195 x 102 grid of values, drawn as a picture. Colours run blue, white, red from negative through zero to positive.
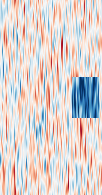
An odd patch, lower than its surroundings, sits in the middle right. The ninth with the lowest average is the middle right. The grain runs up and down.
